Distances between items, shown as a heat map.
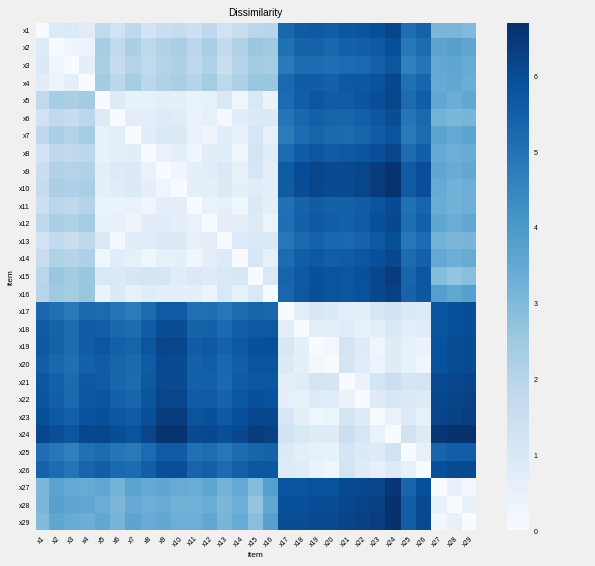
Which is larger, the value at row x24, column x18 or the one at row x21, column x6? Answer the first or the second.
the second
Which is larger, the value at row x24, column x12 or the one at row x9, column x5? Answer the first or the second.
the first
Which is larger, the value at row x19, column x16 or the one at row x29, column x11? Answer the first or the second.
the first
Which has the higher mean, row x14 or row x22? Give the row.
x22
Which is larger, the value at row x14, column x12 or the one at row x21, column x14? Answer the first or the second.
the second
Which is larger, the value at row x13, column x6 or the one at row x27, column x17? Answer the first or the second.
the second
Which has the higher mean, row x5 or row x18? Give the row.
x18
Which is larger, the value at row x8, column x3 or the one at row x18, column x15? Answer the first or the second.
the second
